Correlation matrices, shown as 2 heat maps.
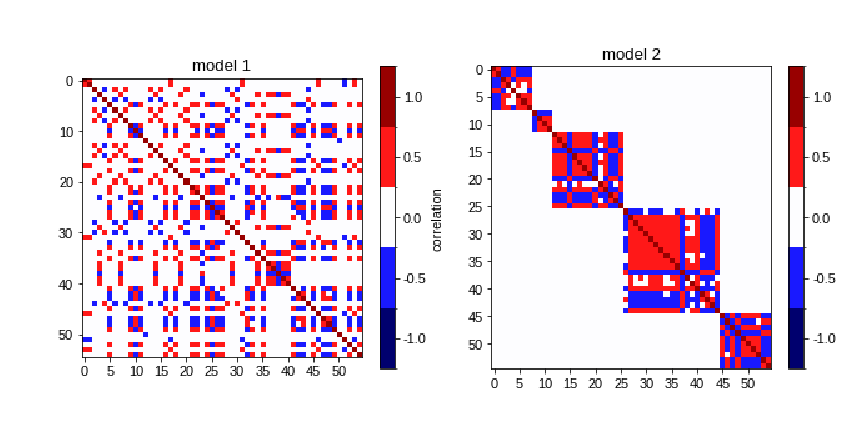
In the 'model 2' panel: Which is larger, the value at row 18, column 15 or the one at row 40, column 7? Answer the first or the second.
the second
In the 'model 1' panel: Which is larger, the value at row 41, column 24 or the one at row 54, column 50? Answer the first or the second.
the first
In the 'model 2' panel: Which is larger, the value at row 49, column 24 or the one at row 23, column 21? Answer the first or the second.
the first
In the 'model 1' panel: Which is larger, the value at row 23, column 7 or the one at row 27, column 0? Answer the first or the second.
the second
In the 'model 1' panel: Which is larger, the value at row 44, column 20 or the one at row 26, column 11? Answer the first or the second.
the second
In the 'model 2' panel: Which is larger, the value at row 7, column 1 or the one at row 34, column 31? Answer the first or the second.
the second
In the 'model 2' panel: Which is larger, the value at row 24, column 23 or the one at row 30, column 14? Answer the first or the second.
the first
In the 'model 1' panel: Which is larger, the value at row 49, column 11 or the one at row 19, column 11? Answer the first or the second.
the first
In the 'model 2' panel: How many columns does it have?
55
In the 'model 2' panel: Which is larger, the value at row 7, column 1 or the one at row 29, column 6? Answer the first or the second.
the second
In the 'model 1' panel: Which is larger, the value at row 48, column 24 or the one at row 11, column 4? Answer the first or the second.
the second
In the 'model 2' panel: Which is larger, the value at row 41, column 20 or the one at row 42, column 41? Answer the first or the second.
the second
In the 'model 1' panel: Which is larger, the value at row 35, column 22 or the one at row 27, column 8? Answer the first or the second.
the first
